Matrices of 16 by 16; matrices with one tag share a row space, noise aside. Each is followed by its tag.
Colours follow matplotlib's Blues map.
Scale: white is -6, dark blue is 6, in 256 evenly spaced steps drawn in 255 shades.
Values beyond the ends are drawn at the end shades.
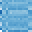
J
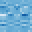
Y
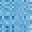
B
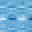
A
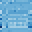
J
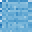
J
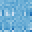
B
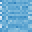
J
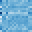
J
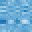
Y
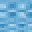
A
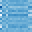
J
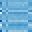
J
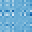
B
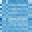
J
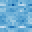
A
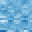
Y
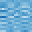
Y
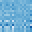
B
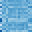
J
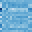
J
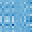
B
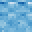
A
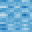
Y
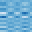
Y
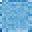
J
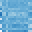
J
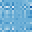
B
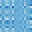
B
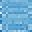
J
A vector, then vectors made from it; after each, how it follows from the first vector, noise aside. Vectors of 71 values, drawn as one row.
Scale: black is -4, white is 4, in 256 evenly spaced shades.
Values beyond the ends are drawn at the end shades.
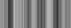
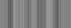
shrunk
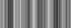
copied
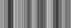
copied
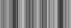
reversed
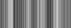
negated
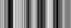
scaled up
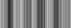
copied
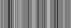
partly zeroed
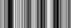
scaled up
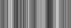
negated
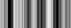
scaled up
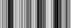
scaled up
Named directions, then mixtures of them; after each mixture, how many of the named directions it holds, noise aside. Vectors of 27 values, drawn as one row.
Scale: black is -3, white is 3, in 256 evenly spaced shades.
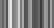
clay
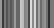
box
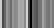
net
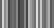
three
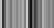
one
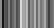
two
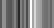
three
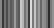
one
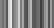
one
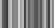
three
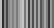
three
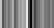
one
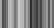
two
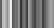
three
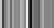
one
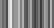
one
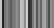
two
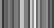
one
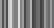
one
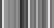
two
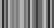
three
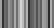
three
